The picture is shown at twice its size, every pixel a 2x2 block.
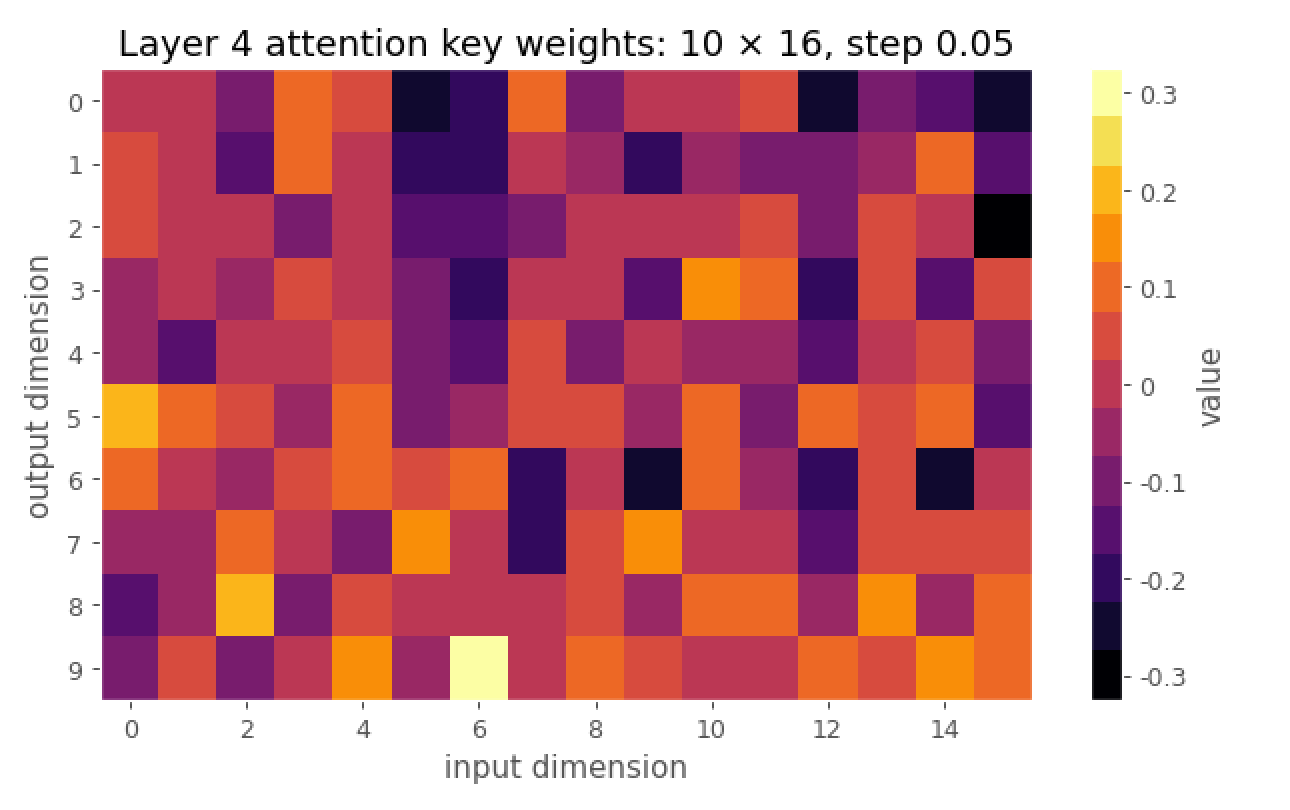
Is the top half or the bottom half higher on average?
bottom
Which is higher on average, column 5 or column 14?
column 14
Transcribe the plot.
Title: Layer 4 attention key weights: 10 × 16, step 0.05
x-axis: input dimension, ticks 0 2 4 6 8 10 12 14
y-axis: output dimension, ticks 0 1 2 3 4 5 6 7 8 9 (0 at the top)
Colour bar: value, ticks -0.3 -0.2 -0.1 0 0.1 0.2 0.3
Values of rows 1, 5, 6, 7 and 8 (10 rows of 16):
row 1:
0.05 0 -0.15 0.1 0 -0.2 -0.2 0 -0.05 -0.2 -0.05 -0.1 -0.1 -0.05 0.1 -0.15
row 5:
0.2 0.1 0.05 -0.05 0.1 -0.1 -0.05 0.05 0.05 -0.05 0.1 -0.1 0.1 0.05 0.1 -0.15
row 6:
0.1 0 -0.05 0.05 0.1 0.05 0.1 -0.2 0 -0.25 0.1 -0.05 -0.2 0.05 -0.25 0
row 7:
-0.05 -0.05 0.1 0 -0.1 0.15 0 -0.2 0.05 0.15 0 0 -0.15 0.05 0.05 0.05
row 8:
-0.15 -0.05 0.2 -0.1 0.05 0 0 0 0.05 -0.05 0.1 0.1 -0.05 0.15 -0.05 0.1
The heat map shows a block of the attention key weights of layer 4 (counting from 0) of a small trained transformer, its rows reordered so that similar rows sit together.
